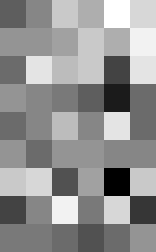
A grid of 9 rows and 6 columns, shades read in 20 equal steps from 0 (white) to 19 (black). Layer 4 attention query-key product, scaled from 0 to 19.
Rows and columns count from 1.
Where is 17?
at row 4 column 5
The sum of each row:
34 34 38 67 47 53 50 52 63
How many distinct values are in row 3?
5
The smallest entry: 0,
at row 1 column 5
